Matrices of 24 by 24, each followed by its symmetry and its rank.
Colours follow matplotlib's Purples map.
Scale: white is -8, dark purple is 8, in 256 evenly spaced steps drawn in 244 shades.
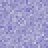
symmetric, full rank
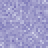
symmetric, full rank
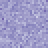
neither, full rank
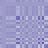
symmetric, rank one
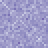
symmetric, full rank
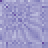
symmetric, rank five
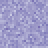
neither, full rank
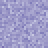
neither, full rank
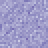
symmetric, full rank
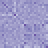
symmetric, rank five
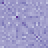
symmetric, rank five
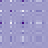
symmetric, rank one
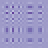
symmetric, rank one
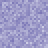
symmetric, full rank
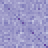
symmetric, rank five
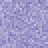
neither, full rank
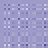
symmetric, rank one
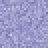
neither, full rank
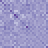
symmetric, rank five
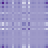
symmetric, rank one
